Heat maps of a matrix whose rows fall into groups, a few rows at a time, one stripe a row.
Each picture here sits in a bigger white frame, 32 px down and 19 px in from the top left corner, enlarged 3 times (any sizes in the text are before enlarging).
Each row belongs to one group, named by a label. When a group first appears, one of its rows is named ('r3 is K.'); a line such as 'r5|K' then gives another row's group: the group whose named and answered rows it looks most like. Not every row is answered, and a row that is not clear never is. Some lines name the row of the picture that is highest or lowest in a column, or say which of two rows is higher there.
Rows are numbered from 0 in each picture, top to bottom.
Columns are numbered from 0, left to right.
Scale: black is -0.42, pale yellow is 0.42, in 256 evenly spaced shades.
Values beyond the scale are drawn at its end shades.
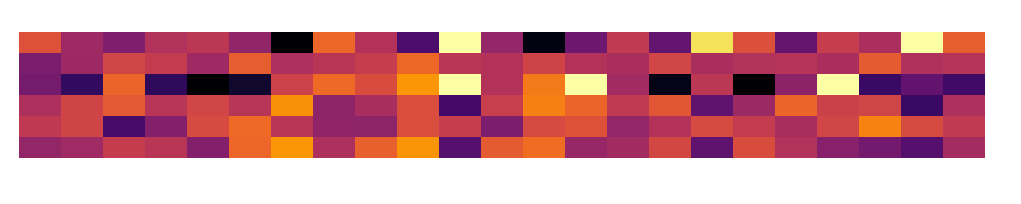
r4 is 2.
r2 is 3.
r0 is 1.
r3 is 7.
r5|7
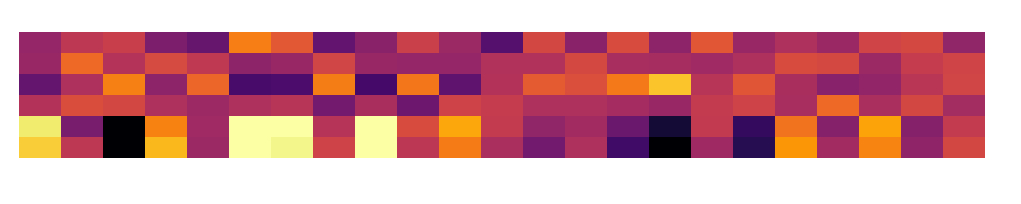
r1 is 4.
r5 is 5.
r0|2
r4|5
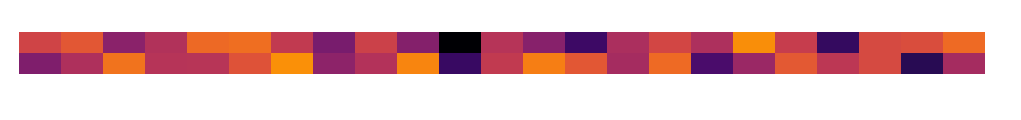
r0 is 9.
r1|7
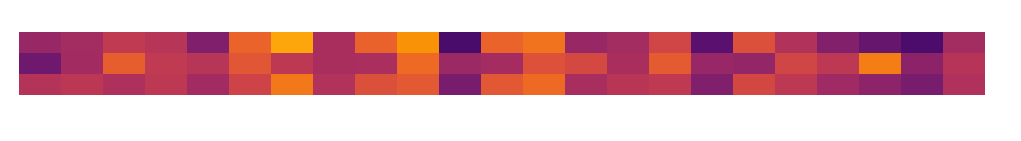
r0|7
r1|7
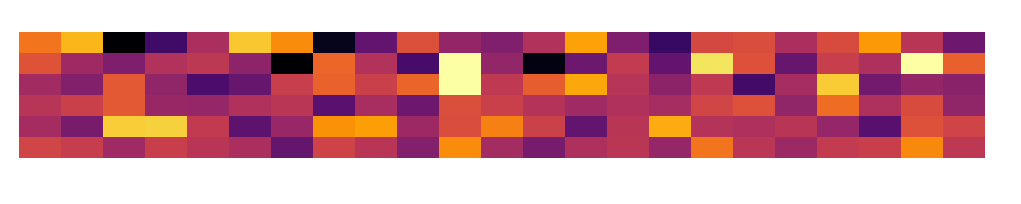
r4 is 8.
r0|2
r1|1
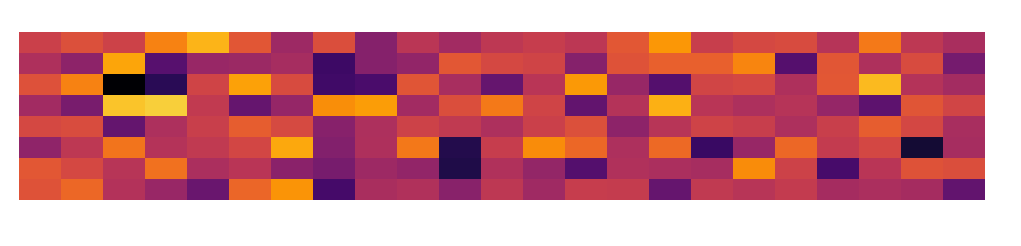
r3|8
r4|2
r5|7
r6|9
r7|2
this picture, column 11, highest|3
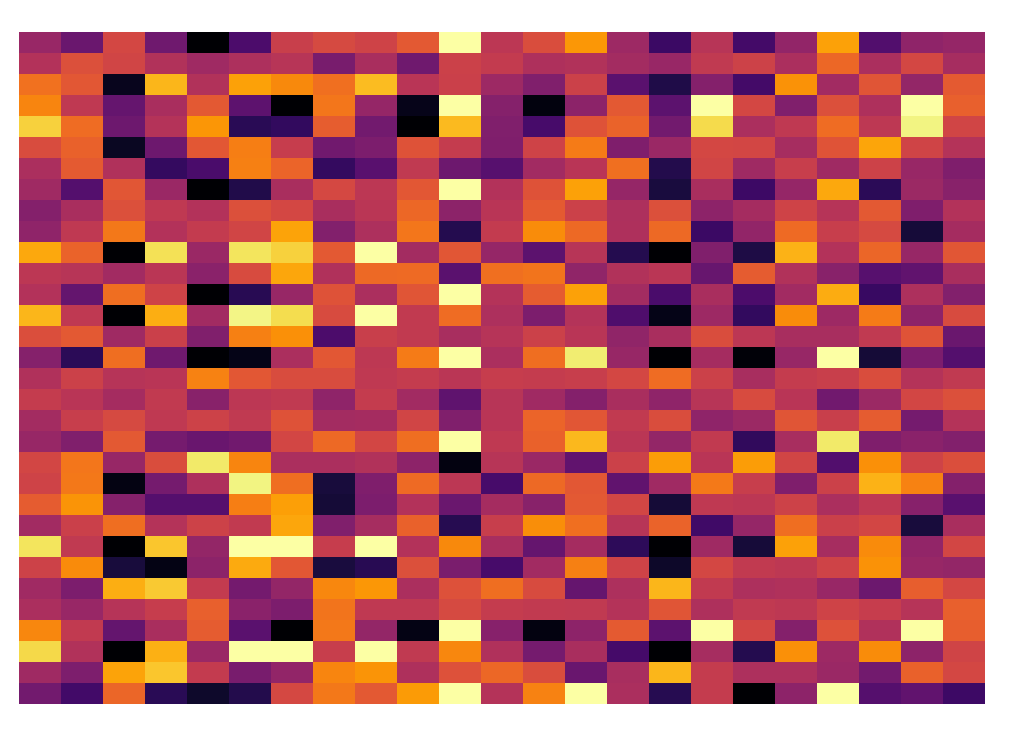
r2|5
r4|1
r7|3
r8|7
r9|7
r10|5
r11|7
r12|3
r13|5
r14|2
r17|9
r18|7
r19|3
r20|9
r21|2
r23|7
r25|2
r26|8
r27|8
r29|5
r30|8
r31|3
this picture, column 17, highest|20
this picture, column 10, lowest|20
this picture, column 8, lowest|25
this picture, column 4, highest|20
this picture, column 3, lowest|25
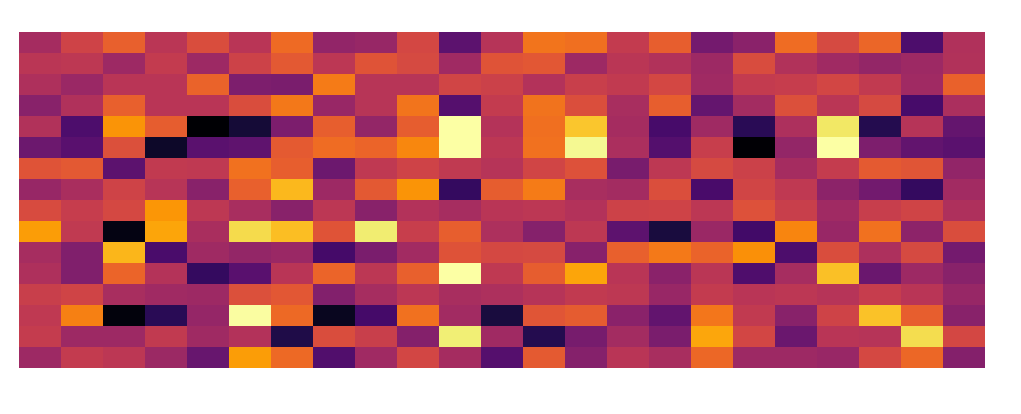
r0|7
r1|7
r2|8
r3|7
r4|3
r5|3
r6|2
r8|9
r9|5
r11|3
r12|2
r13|2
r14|1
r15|2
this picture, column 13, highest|5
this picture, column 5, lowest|4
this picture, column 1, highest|13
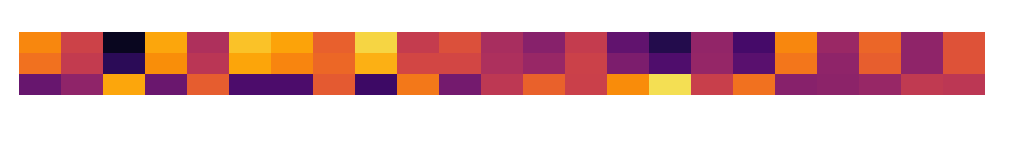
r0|5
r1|5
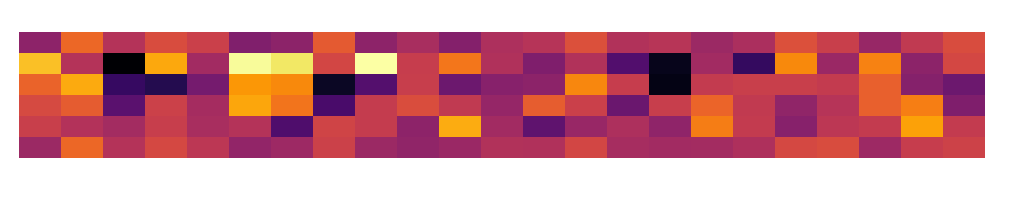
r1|5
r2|2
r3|2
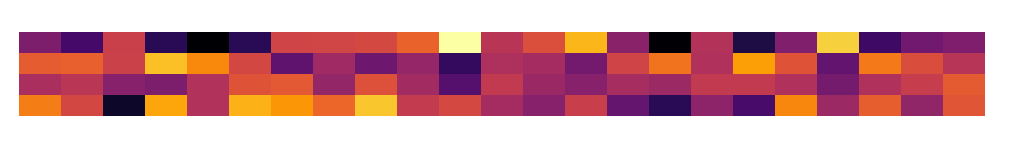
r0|3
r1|9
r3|5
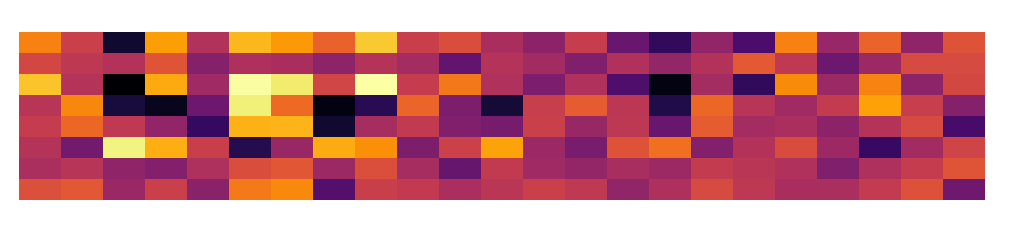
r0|5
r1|9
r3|2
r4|2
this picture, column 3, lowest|3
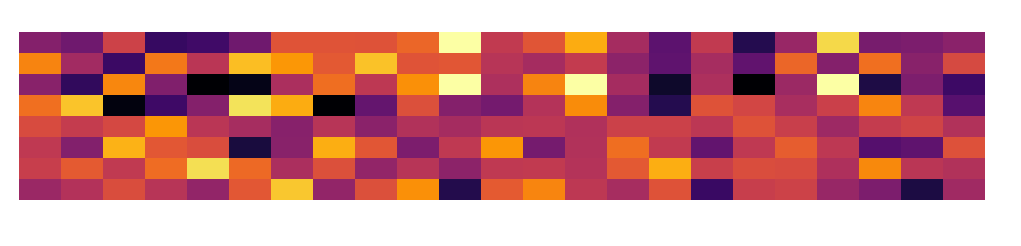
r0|3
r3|2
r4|9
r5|8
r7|7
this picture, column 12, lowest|5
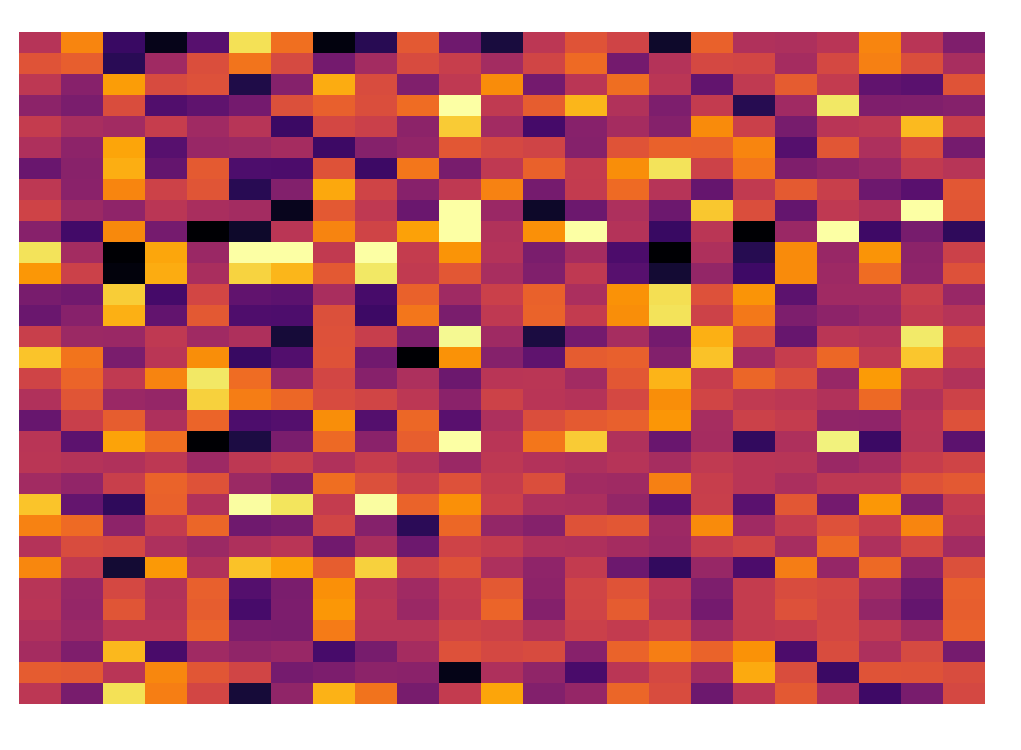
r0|2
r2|8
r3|3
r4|1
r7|8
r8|1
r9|3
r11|5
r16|9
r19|3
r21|8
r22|5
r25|5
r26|8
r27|8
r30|9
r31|8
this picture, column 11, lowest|0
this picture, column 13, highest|9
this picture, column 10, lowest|30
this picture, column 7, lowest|0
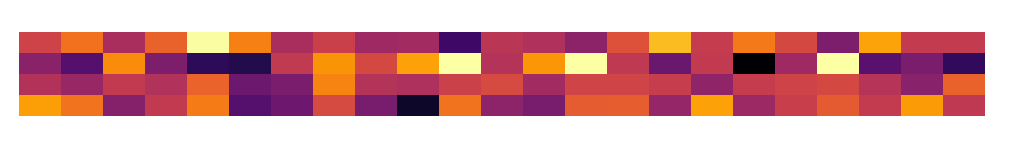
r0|9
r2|8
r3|1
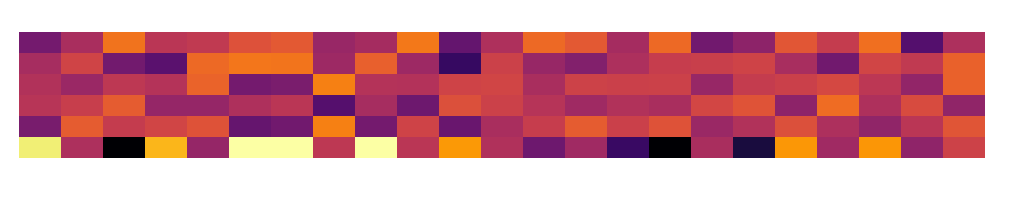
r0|7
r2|8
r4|4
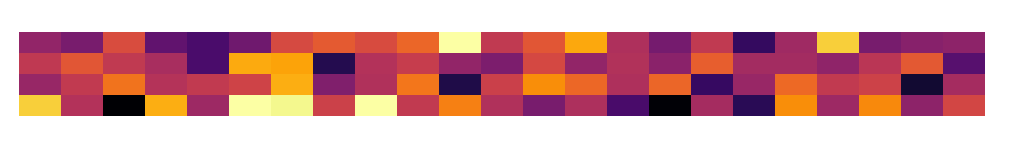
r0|3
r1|2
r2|7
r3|5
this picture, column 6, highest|3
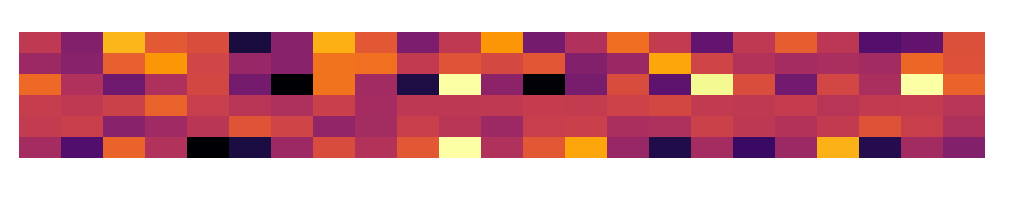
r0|8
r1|8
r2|1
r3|9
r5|3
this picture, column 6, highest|4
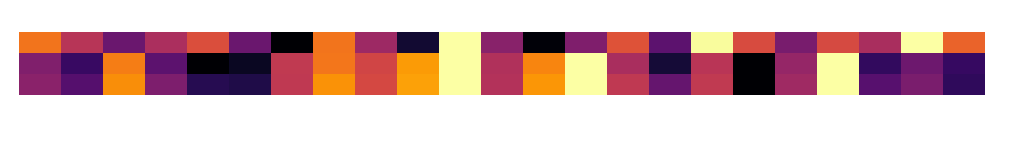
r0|1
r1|3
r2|3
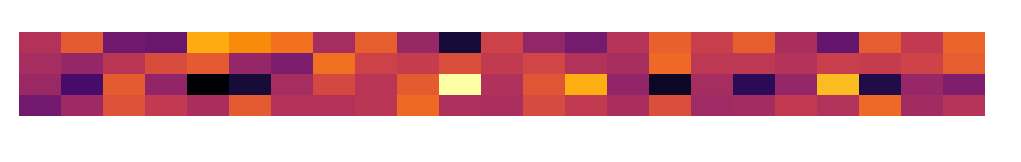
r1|8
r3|7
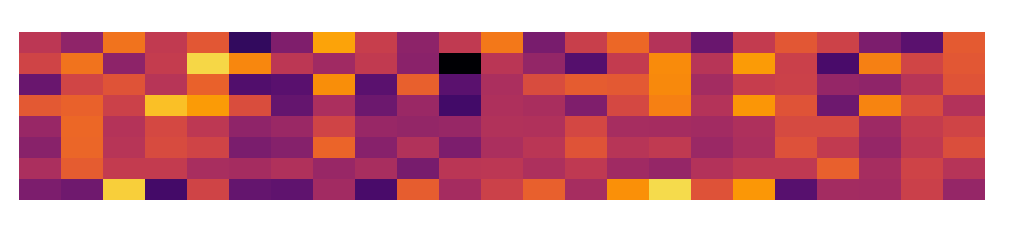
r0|8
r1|9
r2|4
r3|9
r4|4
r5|4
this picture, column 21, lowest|0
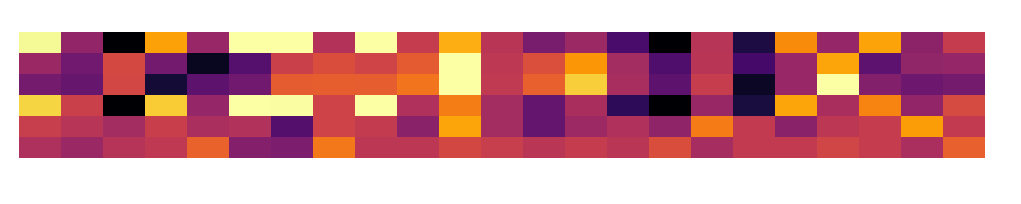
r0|5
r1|3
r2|3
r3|5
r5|8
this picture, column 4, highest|5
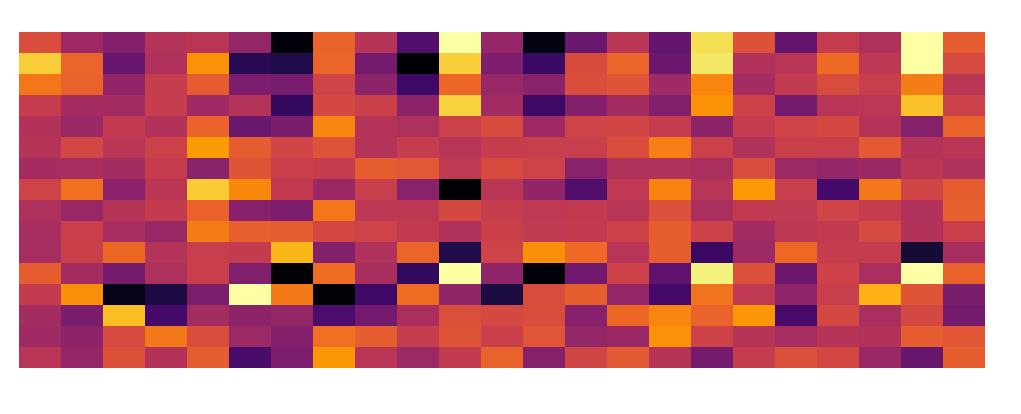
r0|1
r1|1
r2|1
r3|1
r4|8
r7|9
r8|8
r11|1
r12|2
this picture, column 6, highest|10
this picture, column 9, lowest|1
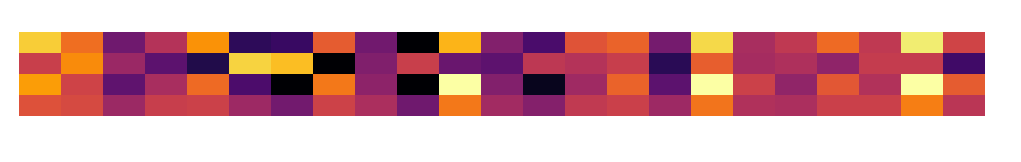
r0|1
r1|2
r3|1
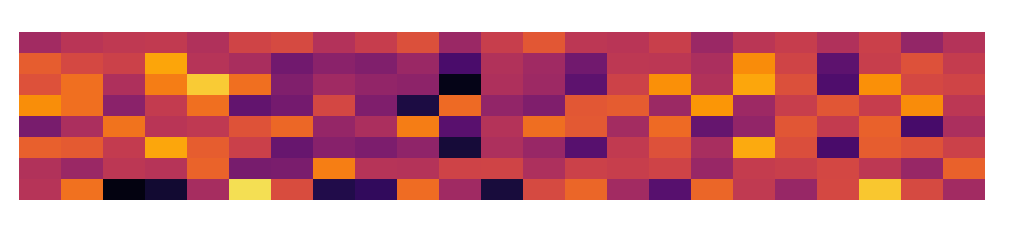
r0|7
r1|9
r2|9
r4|7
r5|9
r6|8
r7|2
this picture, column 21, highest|3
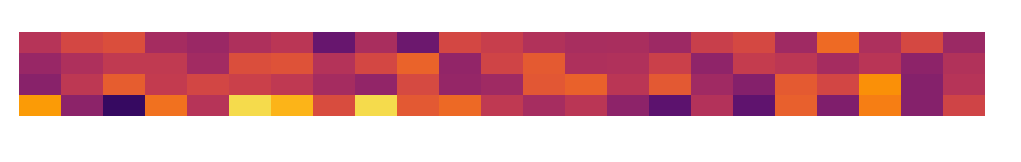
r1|7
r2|7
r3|5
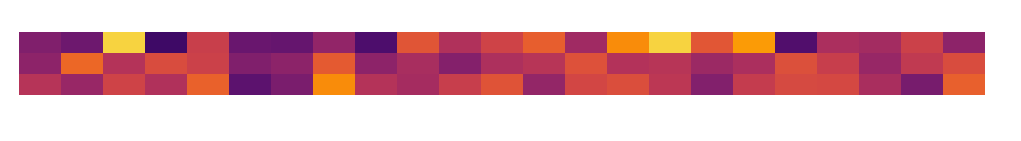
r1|4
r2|8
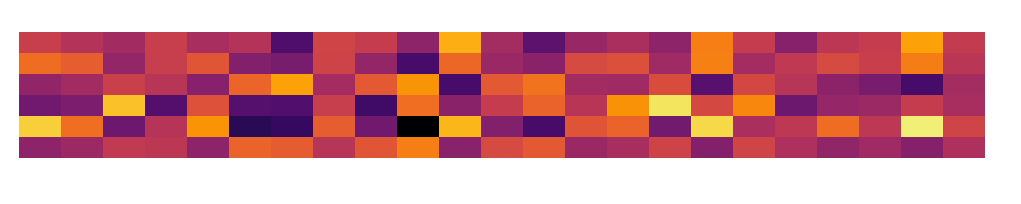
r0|1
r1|1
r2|7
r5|7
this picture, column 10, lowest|2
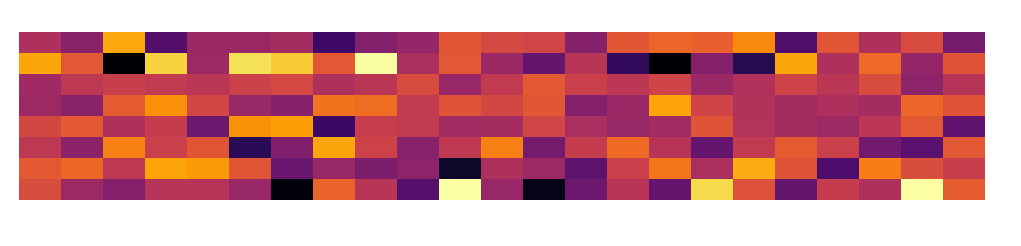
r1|5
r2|7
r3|8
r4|2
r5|8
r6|9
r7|1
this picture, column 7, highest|5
